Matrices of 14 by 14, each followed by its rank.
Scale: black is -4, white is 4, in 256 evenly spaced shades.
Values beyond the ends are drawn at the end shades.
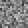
full rank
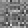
three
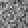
full rank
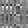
two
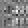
two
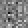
three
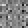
three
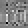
three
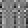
two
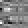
two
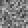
full rank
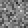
full rank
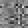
three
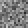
full rank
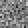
full rank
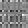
two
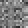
three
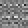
three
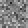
full rank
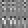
two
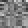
three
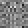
three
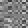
two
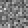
full rank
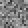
full rank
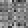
two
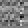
three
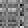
two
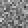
full rank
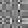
two
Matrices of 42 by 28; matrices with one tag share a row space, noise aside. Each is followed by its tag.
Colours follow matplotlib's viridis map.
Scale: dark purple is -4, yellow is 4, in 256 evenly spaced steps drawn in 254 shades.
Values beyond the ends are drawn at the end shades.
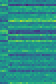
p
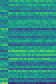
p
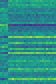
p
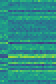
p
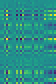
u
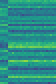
p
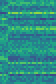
p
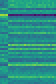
p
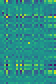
u
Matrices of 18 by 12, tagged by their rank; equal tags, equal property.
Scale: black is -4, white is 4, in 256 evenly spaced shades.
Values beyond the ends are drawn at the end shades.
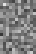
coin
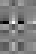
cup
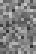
coin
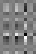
cup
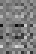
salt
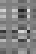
cup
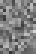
coin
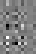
salt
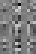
salt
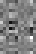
salt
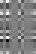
cup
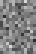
coin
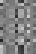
salt
